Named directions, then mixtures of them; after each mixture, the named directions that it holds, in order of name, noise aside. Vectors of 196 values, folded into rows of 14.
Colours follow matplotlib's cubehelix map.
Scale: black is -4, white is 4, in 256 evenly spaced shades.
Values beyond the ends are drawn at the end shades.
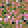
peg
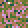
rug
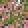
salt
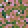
peg, rug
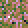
peg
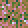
peg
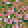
peg, rug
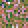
rug, salt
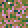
rug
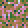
rug, salt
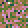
rug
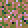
peg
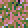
salt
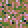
peg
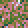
salt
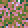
salt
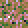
peg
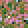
peg, salt
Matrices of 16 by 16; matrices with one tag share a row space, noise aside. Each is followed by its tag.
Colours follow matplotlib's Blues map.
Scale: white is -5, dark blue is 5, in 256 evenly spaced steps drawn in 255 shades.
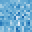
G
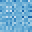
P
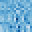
G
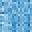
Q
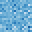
P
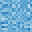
Q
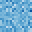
P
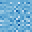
G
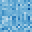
Q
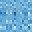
P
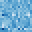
Q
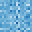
G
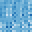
P
